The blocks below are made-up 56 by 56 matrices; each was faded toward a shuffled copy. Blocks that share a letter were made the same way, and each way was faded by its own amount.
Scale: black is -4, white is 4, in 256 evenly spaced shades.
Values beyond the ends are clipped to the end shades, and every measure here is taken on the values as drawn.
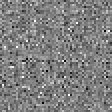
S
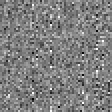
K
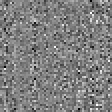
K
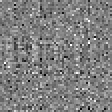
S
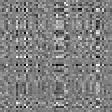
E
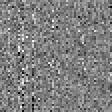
K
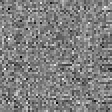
S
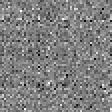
S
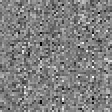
K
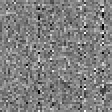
K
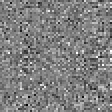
S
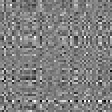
E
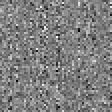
K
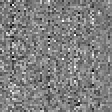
K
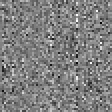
K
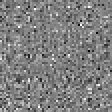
S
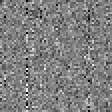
K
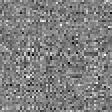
S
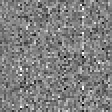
K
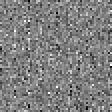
K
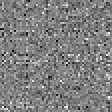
S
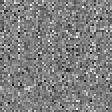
S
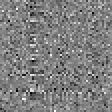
S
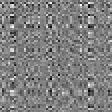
E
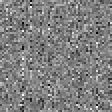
K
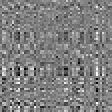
E
